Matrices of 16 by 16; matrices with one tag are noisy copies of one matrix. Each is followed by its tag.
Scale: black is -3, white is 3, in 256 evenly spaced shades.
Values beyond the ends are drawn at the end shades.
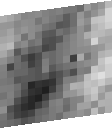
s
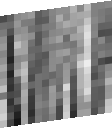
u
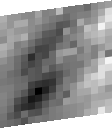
s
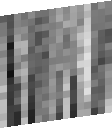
u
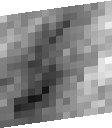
s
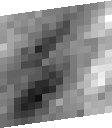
s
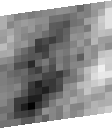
s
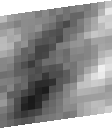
s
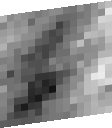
s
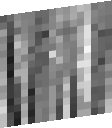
u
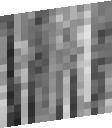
u
